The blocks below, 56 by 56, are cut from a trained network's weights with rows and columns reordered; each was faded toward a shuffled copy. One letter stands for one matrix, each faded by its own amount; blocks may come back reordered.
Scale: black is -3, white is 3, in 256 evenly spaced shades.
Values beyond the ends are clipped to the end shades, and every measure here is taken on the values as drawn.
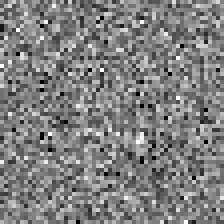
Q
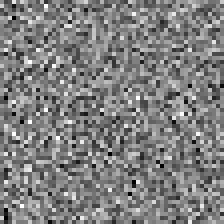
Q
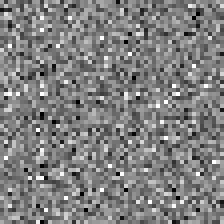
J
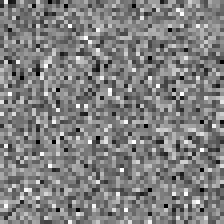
J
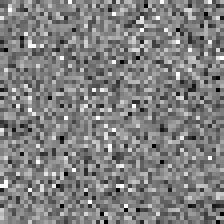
J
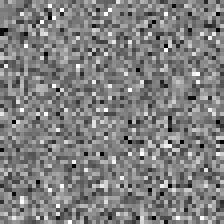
J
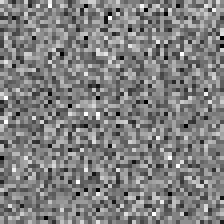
Q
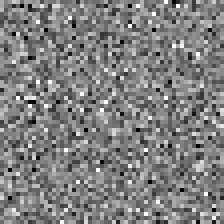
J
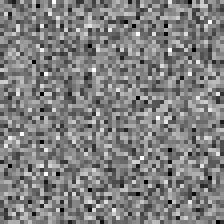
Q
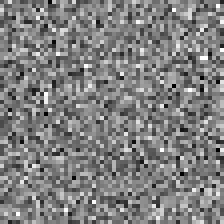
Q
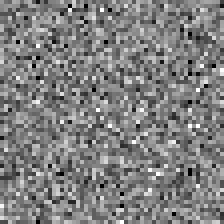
Q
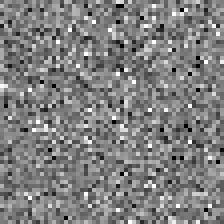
J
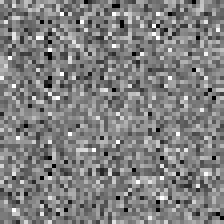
J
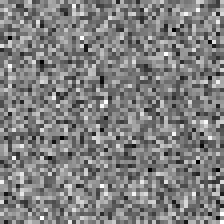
Q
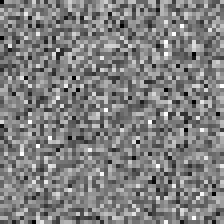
Q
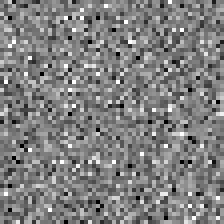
J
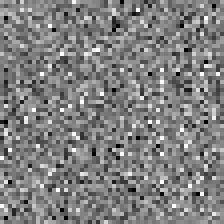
J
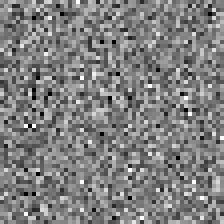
Q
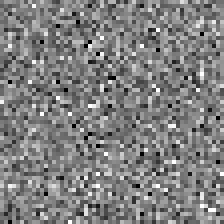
J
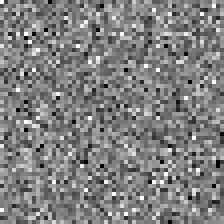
J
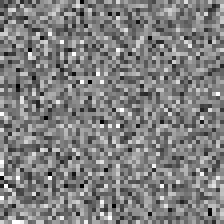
Q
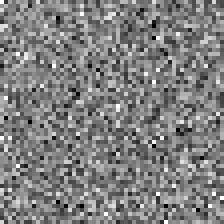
Q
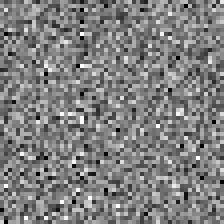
Q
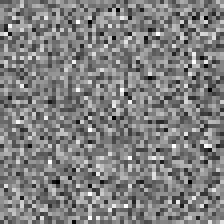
Q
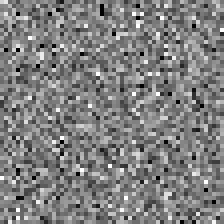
J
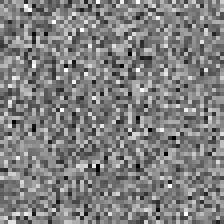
Q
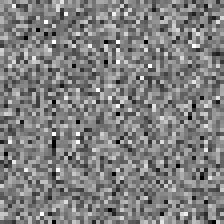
Q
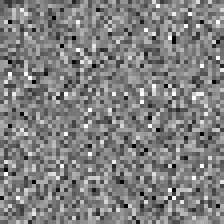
J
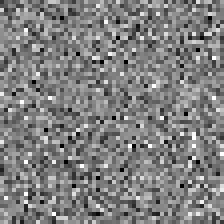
J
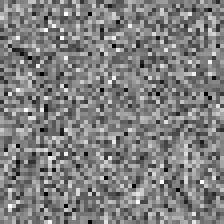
Q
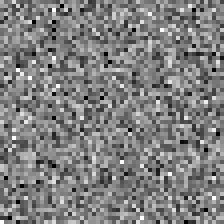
Q
